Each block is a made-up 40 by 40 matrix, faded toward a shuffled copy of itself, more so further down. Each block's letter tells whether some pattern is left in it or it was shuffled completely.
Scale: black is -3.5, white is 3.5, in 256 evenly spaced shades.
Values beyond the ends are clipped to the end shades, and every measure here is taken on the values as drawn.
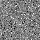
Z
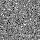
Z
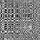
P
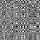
P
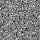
Z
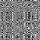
P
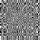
P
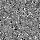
Z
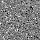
Z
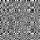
P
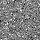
Z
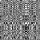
P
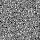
Z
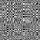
P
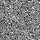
Z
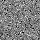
Z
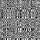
P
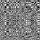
P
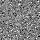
Z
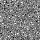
Z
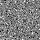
Z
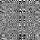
P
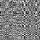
P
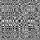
P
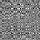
P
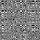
P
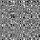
P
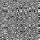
P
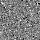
Z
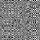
P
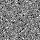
Z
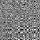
P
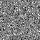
Z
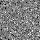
Z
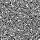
Z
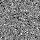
Z
